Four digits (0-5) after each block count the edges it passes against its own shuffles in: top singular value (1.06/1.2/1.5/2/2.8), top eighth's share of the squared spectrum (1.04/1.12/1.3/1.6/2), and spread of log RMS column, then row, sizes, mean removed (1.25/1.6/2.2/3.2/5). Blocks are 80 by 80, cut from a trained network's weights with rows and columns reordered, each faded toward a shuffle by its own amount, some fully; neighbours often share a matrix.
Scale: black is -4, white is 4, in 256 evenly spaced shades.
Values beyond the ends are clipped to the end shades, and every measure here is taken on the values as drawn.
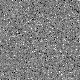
0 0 0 0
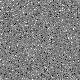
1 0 0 0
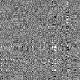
4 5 2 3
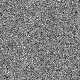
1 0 0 0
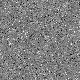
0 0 0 0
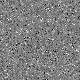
1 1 0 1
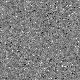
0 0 0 0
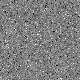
0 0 0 0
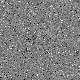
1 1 0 0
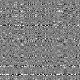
4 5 1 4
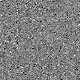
2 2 0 1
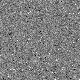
1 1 0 0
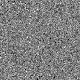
2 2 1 1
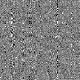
4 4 3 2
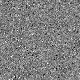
2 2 0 1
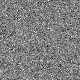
2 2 0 0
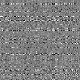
4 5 1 4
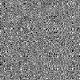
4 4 2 2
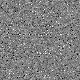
2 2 0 1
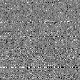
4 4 0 3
